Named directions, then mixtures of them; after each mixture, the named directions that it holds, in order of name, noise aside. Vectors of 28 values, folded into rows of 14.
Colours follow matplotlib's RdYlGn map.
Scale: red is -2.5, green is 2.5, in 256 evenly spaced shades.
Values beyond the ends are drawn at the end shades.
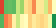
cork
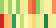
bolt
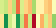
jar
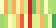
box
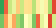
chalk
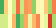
chalk, jar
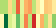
jar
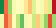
bolt, chalk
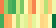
cork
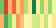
box, cork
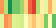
bolt, cork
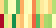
bolt, chalk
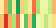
bolt, jar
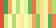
box, chalk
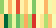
cork, jar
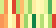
cork, jar
